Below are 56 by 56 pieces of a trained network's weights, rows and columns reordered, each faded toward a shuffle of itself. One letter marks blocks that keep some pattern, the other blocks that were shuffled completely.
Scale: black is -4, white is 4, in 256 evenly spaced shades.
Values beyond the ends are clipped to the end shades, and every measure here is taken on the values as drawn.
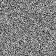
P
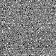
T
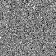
T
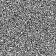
P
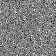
P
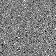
P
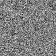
T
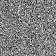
P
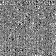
T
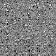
T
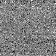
T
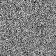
P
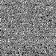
T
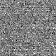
T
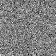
T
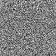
T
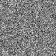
T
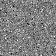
P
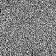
T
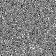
P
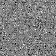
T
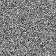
P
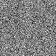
T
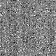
T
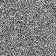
T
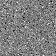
P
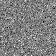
P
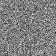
T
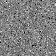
P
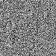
T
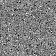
P
